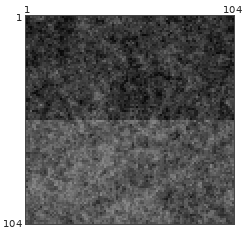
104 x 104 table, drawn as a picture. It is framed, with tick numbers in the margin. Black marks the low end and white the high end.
Grain: blotchy. Average level on the scale: 30%. Seam: horizontal, 50% of the way down, the bottom part higher.
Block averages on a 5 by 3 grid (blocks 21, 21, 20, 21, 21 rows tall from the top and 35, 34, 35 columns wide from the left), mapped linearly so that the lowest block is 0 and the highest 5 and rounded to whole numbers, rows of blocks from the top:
010 | 101 | 332 | 554 | 553
